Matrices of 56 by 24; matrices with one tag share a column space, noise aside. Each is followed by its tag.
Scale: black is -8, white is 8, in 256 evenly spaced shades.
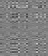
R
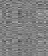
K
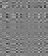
R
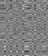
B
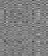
K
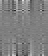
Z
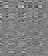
R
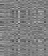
K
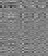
R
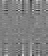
Z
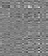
R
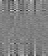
Z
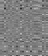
B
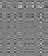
R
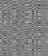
K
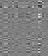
R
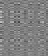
K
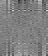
Z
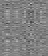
K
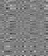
B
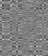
B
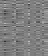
K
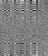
Z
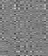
B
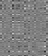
B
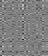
B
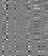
B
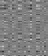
B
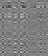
R
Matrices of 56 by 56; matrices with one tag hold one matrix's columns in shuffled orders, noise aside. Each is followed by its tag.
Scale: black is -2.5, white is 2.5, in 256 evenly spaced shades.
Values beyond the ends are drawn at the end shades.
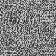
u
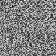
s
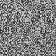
u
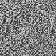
u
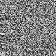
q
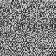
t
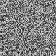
q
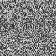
t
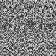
t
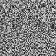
t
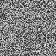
s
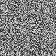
q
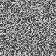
q
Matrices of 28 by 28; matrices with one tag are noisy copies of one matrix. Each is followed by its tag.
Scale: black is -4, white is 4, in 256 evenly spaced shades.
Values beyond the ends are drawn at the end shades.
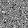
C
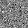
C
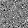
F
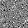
F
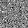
C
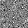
F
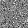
F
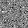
C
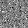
C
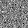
C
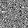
C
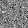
C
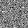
C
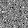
C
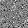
F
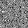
C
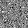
C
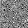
F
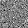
F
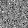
C
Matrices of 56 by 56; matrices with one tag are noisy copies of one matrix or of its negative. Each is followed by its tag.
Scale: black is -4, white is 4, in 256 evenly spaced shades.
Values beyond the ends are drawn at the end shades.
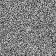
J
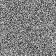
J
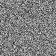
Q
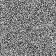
J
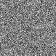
J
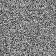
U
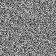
Q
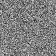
U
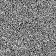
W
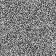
J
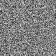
U
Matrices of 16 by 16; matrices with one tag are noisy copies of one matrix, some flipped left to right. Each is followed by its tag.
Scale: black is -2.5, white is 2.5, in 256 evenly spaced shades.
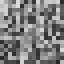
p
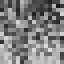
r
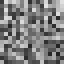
p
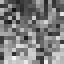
r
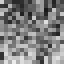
r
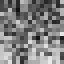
r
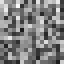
p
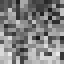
r
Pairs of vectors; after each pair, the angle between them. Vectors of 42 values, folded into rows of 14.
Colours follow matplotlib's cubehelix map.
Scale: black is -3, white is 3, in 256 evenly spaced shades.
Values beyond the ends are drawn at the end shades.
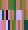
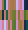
partly aligned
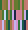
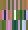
nearly opposite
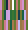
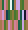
partly opposed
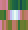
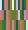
orthogonal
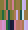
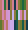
partly opposed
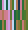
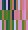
nearly opposite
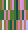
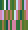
partly opposed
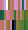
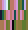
nearly parallel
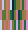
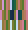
nearly parallel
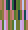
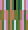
nearly parallel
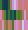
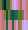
nearly parallel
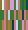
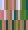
partly aligned
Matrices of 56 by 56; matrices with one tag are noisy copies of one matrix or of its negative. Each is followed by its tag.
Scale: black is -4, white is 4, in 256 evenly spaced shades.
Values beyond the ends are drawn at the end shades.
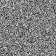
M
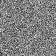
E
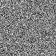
M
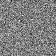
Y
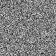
M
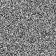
M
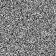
M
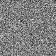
Y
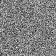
E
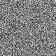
Y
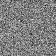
Y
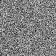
E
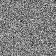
Y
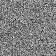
Y
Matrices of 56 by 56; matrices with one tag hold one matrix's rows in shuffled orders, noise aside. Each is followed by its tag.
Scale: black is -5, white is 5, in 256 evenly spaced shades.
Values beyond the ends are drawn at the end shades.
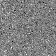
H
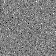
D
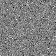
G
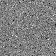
G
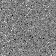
H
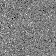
H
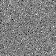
D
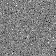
G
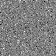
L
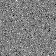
G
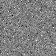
D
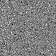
H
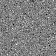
G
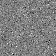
G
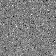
G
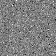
G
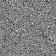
G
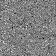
H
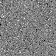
L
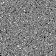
L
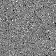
G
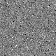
G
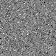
L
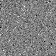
L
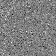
H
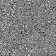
H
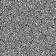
D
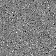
G
